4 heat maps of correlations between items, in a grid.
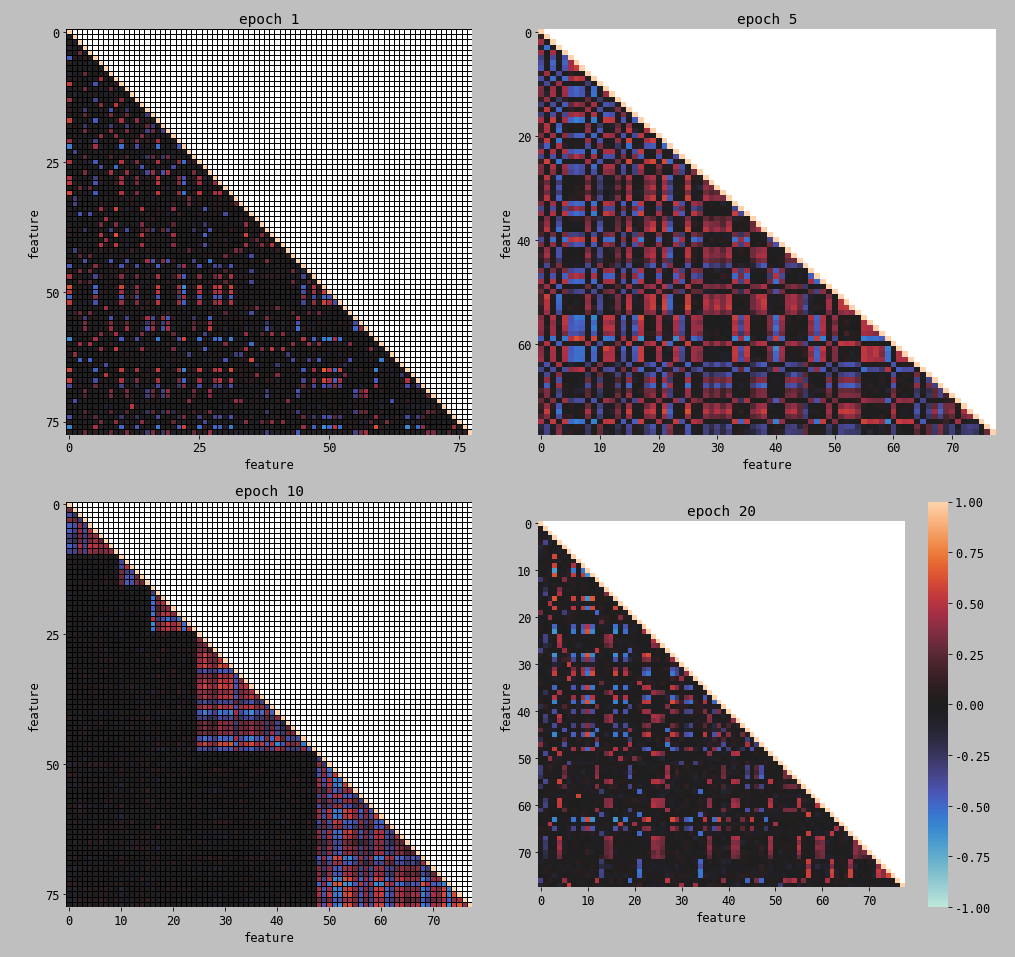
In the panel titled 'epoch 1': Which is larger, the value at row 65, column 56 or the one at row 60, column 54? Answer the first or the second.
the second
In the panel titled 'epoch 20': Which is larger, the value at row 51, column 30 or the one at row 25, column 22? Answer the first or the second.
the second
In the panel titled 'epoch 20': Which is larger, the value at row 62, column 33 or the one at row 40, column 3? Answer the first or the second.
the first
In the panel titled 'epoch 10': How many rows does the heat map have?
78
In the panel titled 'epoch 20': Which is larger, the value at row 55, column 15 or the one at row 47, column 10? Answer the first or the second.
the first
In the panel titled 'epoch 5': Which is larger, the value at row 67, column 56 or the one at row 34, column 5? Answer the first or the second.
the second
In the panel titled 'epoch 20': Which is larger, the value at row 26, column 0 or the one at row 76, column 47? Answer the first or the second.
the first
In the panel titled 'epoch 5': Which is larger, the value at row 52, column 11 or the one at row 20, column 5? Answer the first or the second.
the first
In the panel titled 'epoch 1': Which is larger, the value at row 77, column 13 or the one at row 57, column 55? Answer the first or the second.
the first
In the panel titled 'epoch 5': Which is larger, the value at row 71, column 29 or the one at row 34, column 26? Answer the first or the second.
the first
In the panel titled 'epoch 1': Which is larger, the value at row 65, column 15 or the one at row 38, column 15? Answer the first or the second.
the second
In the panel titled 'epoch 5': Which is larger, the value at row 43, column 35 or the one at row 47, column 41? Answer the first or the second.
the first
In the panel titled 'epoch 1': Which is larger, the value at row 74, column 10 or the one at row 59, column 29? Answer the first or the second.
the first
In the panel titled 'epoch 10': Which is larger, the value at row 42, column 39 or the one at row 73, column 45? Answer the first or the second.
the first
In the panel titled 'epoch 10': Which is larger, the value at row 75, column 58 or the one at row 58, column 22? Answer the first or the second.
the second
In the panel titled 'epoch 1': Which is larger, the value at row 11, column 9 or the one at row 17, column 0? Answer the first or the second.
the second
